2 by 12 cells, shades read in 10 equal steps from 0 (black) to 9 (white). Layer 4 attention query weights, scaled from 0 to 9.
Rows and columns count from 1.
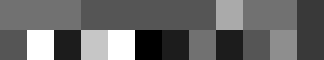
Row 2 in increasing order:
0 1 1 1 2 3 3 4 5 7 9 9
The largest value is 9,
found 2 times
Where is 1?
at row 2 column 3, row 2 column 7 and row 2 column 9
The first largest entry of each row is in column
9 2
